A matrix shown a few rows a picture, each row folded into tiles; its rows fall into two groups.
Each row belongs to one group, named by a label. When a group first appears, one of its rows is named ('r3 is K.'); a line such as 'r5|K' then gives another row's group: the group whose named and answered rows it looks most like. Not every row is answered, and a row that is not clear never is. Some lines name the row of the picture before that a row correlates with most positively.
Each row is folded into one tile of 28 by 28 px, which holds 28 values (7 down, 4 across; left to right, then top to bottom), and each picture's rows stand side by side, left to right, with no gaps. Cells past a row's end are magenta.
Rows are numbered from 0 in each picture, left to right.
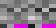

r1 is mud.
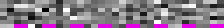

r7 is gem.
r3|mud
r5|gem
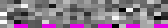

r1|gem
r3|gem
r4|mud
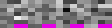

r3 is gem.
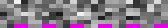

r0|gem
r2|gem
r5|gem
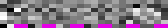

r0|mud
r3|mud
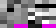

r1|gem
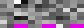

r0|gem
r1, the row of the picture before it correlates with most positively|1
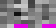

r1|gem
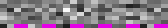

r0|mud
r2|gem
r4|gem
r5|mud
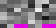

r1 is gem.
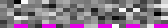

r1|gem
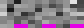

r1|gem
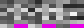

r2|gem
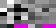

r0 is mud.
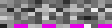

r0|mud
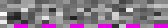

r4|mud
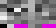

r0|mud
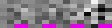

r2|gem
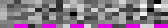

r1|mud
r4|mud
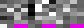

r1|gem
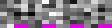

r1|gem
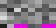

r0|mud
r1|mud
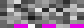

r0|gem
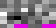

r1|gem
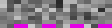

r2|gem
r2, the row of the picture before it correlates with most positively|0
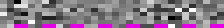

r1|gem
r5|mud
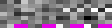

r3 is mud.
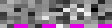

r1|gem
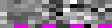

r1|gem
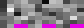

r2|gem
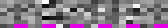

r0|mud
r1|gem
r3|mud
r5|mud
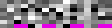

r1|mud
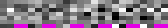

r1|mud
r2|mud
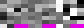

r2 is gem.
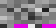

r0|mud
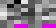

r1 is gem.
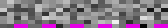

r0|mud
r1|gem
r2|mud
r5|mud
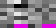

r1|mud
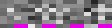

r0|gem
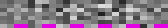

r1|gem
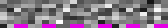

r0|mud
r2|gem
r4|mud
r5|mud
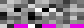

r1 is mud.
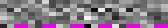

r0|mud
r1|gem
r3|mud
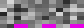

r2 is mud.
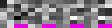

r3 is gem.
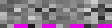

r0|mud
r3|mud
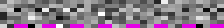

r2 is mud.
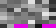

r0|mud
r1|gem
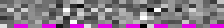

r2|gem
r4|gem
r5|mud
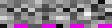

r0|mud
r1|mud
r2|mud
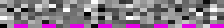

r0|mud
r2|gem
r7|mud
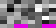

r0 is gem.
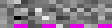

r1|gem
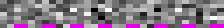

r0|mud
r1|gem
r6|gem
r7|gem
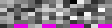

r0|mud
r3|mud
